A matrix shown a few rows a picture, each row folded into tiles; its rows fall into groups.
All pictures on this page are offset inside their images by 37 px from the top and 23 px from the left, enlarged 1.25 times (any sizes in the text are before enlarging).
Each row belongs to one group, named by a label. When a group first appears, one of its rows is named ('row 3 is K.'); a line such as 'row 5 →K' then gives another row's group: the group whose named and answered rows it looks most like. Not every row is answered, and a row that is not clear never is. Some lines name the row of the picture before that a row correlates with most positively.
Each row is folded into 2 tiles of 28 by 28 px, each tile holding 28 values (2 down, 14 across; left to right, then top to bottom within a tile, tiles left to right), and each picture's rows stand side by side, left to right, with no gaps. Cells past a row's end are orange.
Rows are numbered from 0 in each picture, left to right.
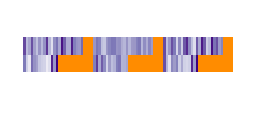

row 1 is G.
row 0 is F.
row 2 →F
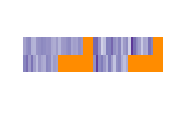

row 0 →G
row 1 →G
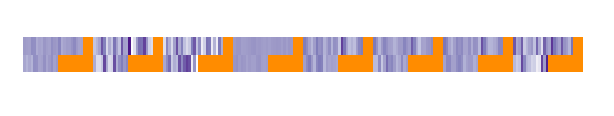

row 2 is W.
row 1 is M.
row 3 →G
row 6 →G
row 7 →F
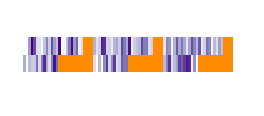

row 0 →M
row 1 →M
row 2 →W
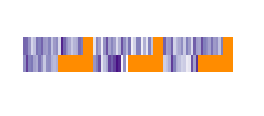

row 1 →W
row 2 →F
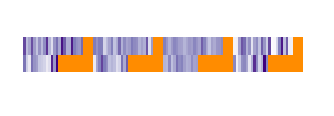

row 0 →F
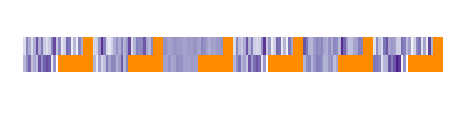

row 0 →W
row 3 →W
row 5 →W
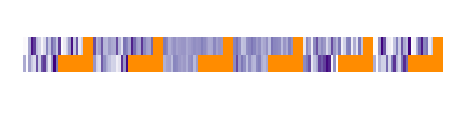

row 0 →M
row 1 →F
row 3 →G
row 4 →W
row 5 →M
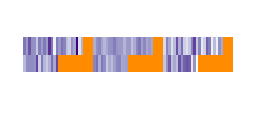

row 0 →F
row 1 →G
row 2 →W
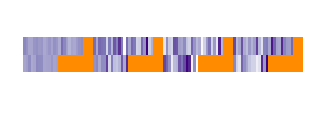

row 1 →F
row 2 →W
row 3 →F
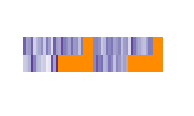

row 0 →F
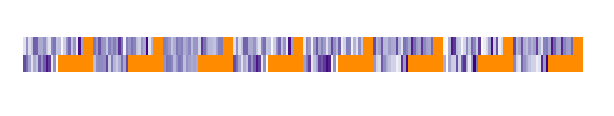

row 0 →W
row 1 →F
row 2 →G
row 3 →W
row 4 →W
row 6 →M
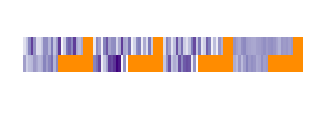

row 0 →M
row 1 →W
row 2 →W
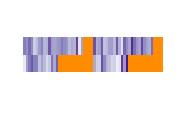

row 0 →F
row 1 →F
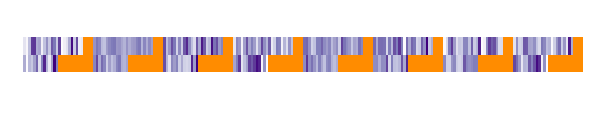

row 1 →G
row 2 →F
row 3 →W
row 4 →G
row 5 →F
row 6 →M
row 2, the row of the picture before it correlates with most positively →1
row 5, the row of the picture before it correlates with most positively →0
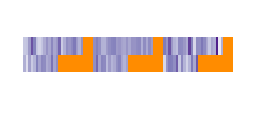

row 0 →M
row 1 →G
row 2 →F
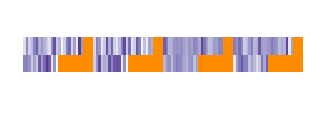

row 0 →W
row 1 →W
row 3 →F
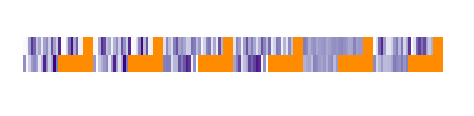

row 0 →M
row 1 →M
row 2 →W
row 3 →W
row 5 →M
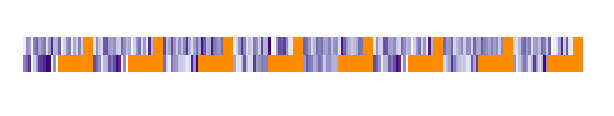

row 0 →W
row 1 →W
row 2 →F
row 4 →G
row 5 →W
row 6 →F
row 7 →M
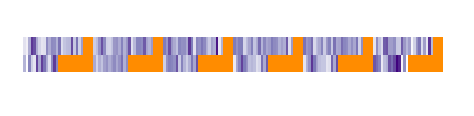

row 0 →M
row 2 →F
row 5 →W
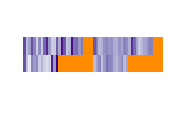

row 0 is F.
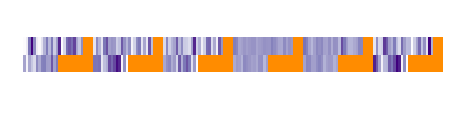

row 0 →M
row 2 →W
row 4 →G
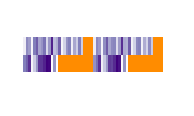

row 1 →W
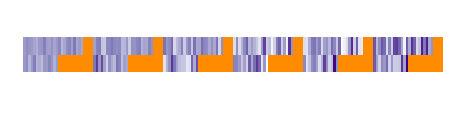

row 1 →G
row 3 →W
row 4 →M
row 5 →F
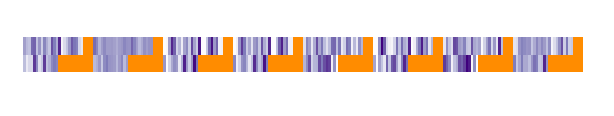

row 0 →M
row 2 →M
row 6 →W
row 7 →M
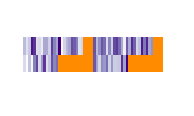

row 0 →M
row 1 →F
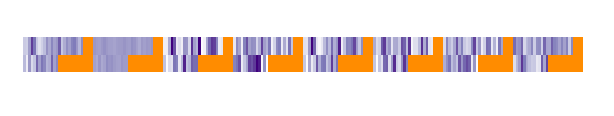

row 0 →M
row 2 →M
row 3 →W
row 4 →M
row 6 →W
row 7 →F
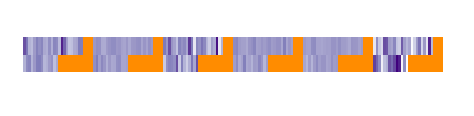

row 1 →G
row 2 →F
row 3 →G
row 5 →W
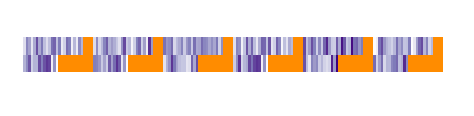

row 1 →W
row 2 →F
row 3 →W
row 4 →F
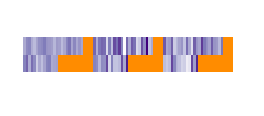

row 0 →G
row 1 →F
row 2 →F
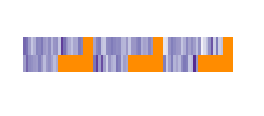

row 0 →G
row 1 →G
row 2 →M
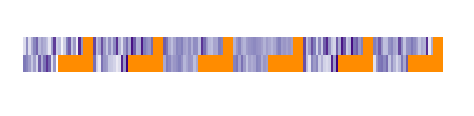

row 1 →F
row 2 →G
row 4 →F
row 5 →F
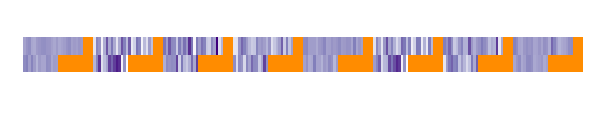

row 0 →G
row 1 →W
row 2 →F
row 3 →M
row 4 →G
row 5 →W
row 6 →F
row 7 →G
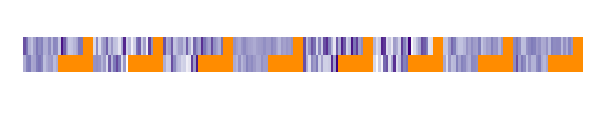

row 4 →F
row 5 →M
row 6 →M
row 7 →G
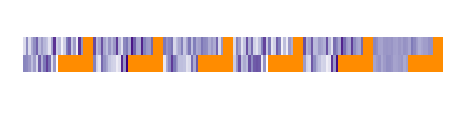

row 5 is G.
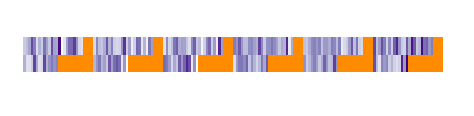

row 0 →M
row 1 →W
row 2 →W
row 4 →M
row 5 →F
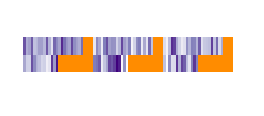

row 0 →F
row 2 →M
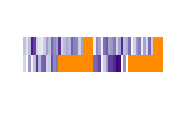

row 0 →M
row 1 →W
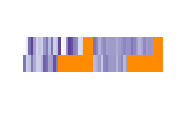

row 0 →M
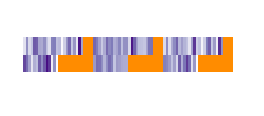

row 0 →W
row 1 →G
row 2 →W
